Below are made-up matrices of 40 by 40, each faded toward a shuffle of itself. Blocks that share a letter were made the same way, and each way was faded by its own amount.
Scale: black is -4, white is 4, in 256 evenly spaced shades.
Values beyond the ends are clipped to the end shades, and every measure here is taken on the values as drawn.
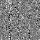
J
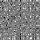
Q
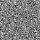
J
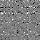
Q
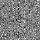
J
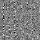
J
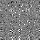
Q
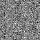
J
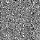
J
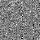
J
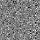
J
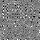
Q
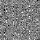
J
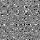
Q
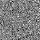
J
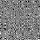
Q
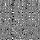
Q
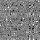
Q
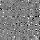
Q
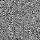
J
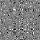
Q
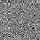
Q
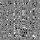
Q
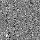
J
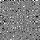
Q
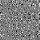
Q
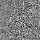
J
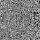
J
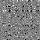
Q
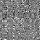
Q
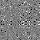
Q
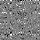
Q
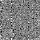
J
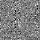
J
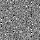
J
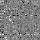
Q
